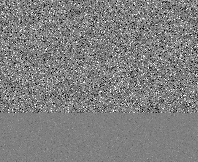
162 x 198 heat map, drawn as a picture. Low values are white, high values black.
The bottom part is calmer, past a seam about 70% of the way down. No overall slope runs across the table. The distribution is heavy-tailed on both sides. No regular stripes run through it. The texture is fine-grained noise.
